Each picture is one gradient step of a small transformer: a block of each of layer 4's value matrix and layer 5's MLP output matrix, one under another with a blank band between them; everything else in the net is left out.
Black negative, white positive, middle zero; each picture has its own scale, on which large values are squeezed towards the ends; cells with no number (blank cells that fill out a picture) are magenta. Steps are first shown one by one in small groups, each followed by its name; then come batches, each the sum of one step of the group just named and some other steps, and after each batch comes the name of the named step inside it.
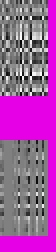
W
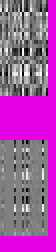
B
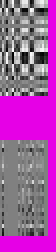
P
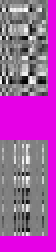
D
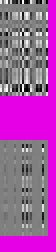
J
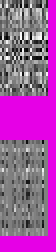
B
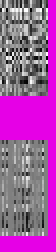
D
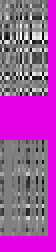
W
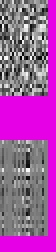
P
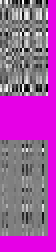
J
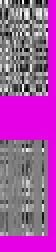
J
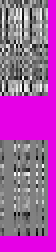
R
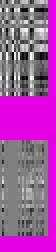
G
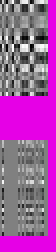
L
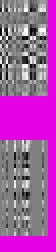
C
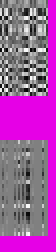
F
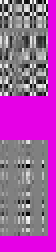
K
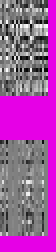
L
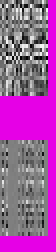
L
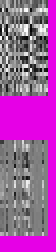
C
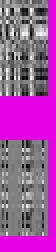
G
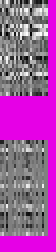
C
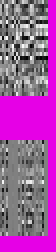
L
